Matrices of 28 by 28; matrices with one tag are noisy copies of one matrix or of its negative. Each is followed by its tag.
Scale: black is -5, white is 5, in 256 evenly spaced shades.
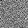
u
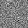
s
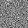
s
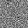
s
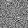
s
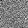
u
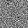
s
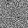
s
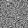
s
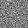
s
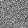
u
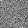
u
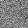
u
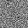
s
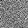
u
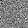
u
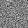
s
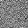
u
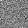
u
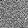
u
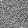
u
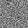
s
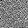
u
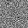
s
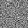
s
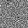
s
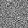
s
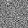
s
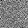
u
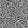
s
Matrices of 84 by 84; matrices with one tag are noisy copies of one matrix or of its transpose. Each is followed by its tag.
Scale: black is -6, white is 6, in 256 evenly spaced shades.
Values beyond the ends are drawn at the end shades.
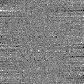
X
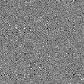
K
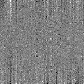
X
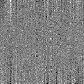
X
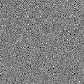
K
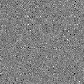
K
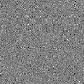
K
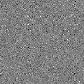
K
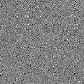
K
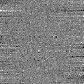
X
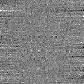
X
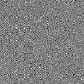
K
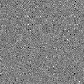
K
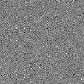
K
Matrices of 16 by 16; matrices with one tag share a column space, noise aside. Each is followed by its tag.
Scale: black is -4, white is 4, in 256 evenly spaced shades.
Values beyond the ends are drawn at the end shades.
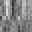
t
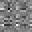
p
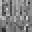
t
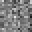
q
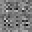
p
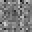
q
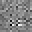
p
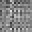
q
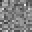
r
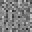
q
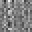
q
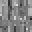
t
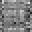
q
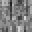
t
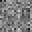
q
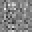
r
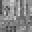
t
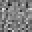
r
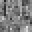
t
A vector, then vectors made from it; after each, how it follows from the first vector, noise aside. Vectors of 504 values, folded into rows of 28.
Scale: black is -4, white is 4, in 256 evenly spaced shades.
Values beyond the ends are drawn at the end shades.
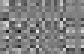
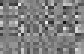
reversed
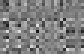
negated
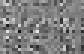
sign-scrambled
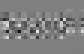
partly zeroed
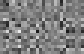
negated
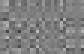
shrunk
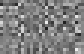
reversed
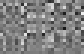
wrapped around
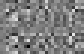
wrapped around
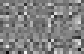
wrapped around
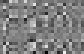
wrapped around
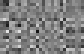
negated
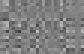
shrunk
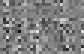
sign-scrambled
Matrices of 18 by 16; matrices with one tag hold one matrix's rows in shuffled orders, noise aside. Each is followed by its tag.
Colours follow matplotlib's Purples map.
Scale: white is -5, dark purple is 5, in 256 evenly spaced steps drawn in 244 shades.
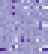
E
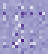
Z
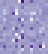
Z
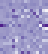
E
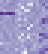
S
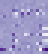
E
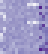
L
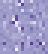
Z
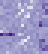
S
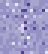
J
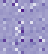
Z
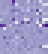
E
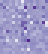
J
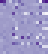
E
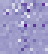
J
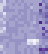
L
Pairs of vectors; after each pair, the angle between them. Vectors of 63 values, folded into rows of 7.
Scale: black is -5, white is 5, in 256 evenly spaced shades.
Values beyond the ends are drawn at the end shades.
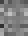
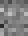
nearly parallel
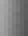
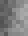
nearly opposite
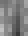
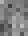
partly opposed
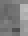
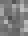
partly aligned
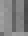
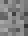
partly aligned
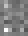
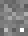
partly aligned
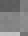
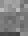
nearly opposite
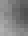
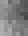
nearly parallel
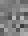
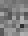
nearly parallel
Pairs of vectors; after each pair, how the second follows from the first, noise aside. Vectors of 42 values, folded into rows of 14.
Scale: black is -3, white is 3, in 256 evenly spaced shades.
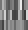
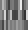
copied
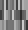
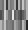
copied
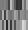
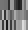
copied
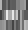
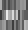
copied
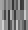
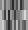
copied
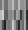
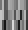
copied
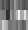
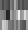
copied
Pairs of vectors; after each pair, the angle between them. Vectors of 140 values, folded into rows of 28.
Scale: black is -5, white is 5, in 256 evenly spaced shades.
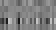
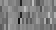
partly aligned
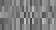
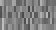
partly opposed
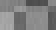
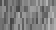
partly opposed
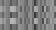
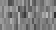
partly aligned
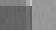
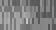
partly opposed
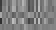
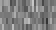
partly opposed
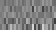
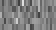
orthogonal
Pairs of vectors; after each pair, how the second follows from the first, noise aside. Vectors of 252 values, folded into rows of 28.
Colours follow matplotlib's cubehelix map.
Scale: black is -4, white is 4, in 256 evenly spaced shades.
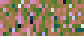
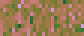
shrunk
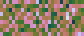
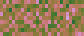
shrunk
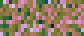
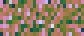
negated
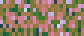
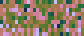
negated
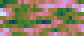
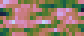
negated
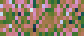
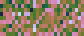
negated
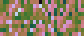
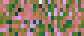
negated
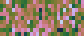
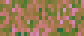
shrunk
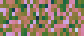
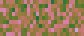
shrunk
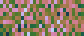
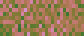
shrunk
